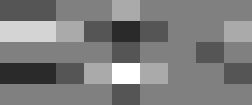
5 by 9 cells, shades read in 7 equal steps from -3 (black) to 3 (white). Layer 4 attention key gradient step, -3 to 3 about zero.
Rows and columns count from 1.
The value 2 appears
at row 2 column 1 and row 2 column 2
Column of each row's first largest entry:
5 1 1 5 1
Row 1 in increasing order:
-1 -1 0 0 0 0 0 0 1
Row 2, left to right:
2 2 1 -1 -2 -1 0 0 1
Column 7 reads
0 0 0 0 0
